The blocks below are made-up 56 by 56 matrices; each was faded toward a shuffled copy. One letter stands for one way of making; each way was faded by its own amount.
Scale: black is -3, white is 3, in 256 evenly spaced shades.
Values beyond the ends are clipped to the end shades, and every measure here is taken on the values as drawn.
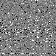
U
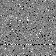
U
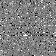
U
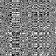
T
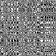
T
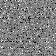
U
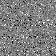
U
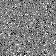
U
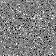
U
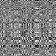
T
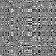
T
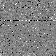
U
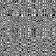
T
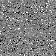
U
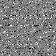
U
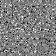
U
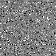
U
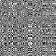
T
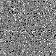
U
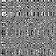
T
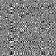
T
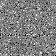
U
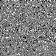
U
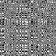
T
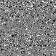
U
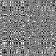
T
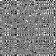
T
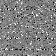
U
